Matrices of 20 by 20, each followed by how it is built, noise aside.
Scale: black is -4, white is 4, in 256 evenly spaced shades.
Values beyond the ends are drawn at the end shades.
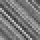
Toeplitz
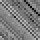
Toeplitz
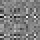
low rank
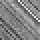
Toeplitz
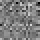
low rank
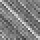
Toeplitz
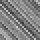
Toeplitz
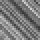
Toeplitz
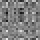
low rank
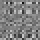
low rank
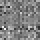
low rank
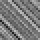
Toeplitz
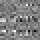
low rank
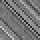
Toeplitz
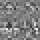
low rank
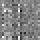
low rank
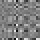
low rank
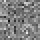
low rank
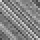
Toeplitz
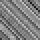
Toeplitz
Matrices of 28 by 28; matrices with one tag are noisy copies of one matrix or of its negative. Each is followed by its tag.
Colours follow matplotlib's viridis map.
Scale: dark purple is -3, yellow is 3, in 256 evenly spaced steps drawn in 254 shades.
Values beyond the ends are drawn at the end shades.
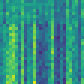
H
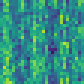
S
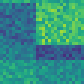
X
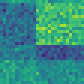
X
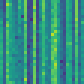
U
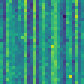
U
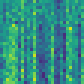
H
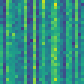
U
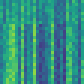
H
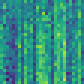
H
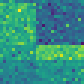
X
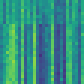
H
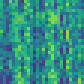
S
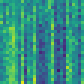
H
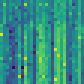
H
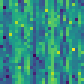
S
